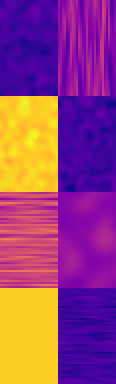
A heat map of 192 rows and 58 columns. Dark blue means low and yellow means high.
The table splits into 4 rows of 2 panels. Panel 1,1: very low, blotchy, faint in contrast. Panel 1,2: low, streaked downward. Panel 2,1: very high, blotchy, faint in contrast. Panel 2,2: very low, blotchy, faint in contrast. Panel 3,1: middling, streaked across. Panel 3,2: low, smooth, faint in contrast. Panel 4,1: very high, flat. Panel 4,2: very low, streaked across, faint in contrast.
